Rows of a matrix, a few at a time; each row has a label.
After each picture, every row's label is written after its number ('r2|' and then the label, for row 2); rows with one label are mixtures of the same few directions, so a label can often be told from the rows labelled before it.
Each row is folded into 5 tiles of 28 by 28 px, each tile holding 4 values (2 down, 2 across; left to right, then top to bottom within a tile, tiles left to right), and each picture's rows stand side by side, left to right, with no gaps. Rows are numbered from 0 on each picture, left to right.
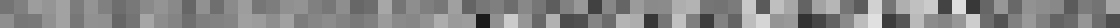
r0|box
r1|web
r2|web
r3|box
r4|box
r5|web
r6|web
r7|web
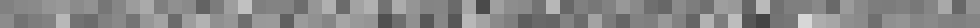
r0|box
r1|web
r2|web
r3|web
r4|web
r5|web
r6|web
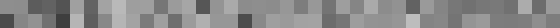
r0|box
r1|web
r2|web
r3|web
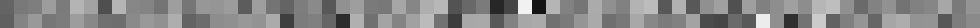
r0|web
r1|web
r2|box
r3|web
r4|web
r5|box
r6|web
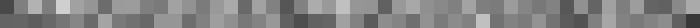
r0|box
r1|web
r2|box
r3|box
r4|web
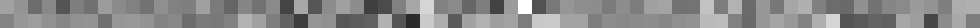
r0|box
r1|web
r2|web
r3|web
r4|web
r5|web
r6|box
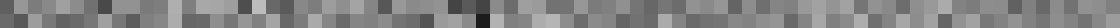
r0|web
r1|web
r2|web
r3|box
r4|web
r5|box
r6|web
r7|box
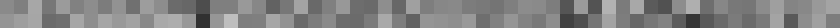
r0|web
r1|box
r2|web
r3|box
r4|web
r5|box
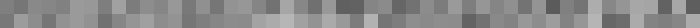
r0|web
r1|web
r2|box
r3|web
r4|web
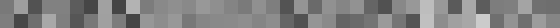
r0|web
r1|web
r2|web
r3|box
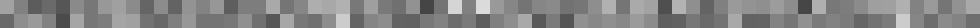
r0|box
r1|web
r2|box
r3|box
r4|web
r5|web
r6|box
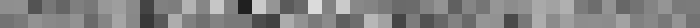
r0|box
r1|web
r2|box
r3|box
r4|box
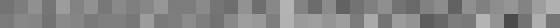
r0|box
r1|web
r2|box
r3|box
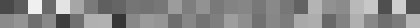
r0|box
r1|box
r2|web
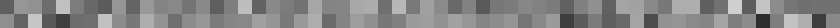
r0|web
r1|web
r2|web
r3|box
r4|box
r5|box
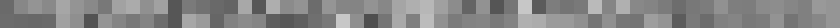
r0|box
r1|web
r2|box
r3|web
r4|box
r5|box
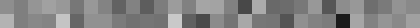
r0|box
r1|web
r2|box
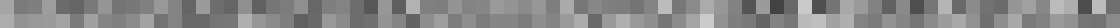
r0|box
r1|web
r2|web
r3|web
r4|web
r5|web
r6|web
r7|web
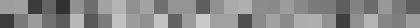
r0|box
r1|web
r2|box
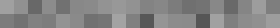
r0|box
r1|box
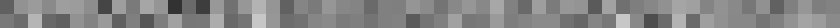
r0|web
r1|box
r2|web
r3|web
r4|box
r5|web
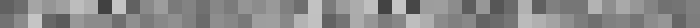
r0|web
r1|box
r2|web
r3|web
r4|box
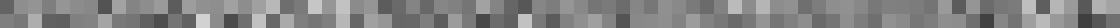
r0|web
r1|box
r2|box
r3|web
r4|box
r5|box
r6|web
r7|web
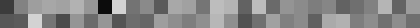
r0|web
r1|web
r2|web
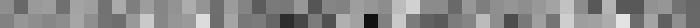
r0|web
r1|box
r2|box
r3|box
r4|box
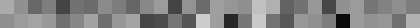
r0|box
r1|box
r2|box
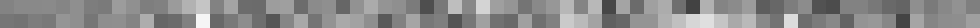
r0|box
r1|box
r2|web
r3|box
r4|web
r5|box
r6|box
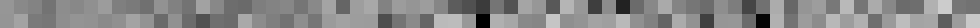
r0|web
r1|web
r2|web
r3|box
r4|box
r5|box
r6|web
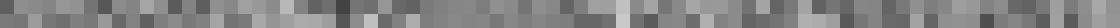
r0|web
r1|box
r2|box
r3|web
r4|box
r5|web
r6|box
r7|box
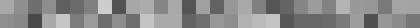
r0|web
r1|web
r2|box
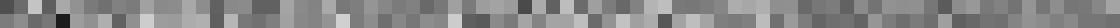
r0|box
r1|box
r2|box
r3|web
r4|web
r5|box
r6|web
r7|web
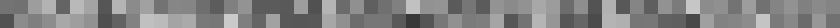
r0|web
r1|box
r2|web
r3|box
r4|web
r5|box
